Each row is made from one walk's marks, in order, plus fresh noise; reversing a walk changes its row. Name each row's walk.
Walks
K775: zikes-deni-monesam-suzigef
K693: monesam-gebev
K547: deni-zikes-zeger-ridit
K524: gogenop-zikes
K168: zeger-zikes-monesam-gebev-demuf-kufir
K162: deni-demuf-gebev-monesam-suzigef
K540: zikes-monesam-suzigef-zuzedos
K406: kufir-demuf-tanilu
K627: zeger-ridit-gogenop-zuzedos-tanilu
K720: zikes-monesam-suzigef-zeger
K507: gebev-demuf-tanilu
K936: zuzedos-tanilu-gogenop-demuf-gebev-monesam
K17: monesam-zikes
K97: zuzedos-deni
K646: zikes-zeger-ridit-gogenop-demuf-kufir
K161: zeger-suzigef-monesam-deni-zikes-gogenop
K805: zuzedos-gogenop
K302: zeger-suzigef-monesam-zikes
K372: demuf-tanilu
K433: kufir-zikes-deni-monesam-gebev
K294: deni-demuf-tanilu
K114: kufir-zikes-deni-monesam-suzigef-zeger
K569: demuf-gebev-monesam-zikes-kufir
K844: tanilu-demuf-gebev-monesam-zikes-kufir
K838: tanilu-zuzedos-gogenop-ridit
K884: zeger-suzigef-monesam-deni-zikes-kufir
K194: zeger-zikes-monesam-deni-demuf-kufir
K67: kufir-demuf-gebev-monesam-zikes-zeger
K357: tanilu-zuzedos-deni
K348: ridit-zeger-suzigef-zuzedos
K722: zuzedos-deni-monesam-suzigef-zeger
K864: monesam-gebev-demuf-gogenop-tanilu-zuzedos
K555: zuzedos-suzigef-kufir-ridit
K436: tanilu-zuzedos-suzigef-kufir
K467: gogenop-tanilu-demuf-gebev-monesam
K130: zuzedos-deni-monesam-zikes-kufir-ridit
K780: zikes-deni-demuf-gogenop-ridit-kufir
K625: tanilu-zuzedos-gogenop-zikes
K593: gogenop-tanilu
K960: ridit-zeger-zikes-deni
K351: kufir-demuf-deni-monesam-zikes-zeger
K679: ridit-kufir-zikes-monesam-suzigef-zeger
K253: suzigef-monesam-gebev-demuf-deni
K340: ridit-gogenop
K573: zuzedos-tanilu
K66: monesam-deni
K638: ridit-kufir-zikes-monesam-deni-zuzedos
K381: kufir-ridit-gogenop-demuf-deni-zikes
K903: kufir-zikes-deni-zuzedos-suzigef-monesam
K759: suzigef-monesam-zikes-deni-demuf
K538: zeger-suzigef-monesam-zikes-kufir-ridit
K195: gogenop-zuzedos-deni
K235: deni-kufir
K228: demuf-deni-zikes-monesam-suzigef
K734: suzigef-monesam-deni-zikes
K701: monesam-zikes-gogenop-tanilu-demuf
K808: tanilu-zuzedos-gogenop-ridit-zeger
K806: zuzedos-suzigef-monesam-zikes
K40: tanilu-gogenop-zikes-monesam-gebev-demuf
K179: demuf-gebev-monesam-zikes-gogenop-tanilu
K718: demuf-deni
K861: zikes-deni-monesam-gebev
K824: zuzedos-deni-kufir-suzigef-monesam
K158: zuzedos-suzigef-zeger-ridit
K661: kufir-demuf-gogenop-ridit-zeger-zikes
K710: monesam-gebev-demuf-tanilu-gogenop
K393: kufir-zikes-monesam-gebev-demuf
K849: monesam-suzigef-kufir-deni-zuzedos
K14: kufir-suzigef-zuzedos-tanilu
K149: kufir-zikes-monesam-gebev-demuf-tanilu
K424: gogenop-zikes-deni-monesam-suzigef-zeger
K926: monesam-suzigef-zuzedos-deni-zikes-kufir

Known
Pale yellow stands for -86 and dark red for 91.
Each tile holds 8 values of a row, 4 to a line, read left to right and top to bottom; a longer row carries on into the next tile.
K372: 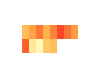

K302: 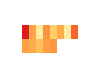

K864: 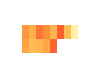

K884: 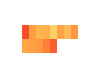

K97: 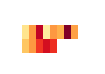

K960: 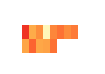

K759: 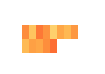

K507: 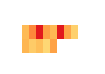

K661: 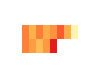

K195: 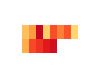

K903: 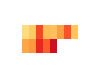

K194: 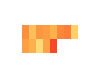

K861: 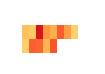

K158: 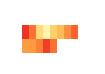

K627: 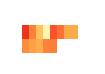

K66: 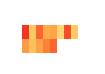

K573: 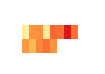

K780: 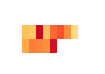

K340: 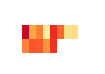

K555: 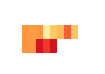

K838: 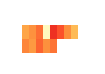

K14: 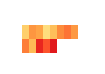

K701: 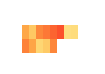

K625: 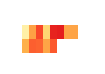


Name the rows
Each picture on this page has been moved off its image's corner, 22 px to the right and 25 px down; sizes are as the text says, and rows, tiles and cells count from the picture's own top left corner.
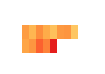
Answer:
K114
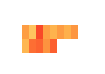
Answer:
K775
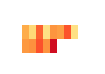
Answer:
K638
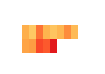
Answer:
K926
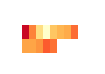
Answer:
K348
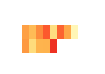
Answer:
K67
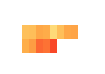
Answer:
K806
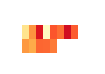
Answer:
K357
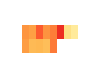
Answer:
K467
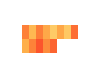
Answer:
K734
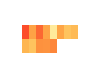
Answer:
K253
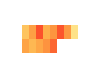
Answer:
K936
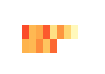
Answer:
K693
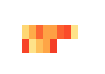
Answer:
K406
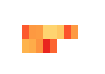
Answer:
K722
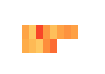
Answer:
K228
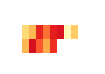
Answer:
K524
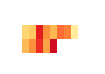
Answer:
K433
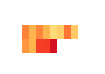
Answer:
K849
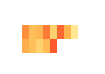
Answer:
K168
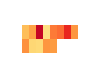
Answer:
K294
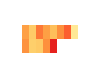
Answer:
K351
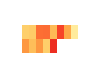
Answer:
K149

